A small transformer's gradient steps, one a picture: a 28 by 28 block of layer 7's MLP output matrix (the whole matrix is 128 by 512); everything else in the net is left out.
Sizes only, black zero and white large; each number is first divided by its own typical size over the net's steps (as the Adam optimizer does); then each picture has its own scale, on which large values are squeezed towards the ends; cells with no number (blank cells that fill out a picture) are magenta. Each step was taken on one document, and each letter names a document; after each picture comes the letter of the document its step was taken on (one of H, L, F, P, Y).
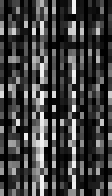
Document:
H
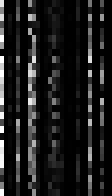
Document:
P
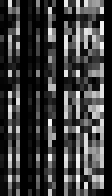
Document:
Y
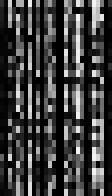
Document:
Y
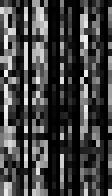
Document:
H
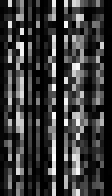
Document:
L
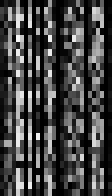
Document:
Y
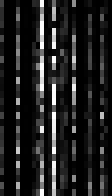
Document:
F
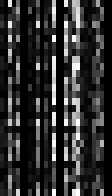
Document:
L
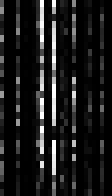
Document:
F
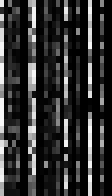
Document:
P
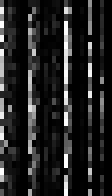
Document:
P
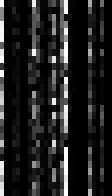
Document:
P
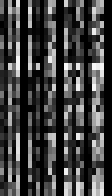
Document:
Y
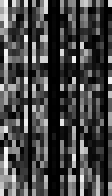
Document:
H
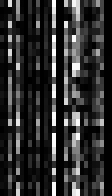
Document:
L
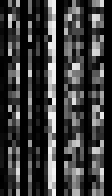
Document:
Y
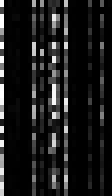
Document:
P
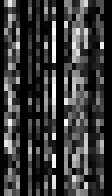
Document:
L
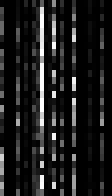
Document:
F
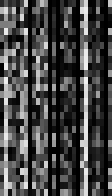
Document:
H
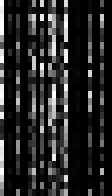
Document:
P
